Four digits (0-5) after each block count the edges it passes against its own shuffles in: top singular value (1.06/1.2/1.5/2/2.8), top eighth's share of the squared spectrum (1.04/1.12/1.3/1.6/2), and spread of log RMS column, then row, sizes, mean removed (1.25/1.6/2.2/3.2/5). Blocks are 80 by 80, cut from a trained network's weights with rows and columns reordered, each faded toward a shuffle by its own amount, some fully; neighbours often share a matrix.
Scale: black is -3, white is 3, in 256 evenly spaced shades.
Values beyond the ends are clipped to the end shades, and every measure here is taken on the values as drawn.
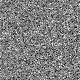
0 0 0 0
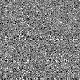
3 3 1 2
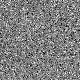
0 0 0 0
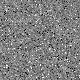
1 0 0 0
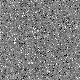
0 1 0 0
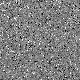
0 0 0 0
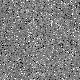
0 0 0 0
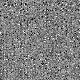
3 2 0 1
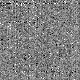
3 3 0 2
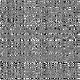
4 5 2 4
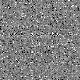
2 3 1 1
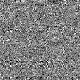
3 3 1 2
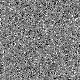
1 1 0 0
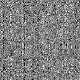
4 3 2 2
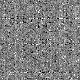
3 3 1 2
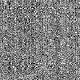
4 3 1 2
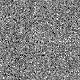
3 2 0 1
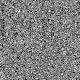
2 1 0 0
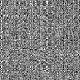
4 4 2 2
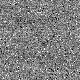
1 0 0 0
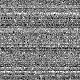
4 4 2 3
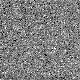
1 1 0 0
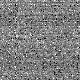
3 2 2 0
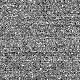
2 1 0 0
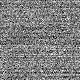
3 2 1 1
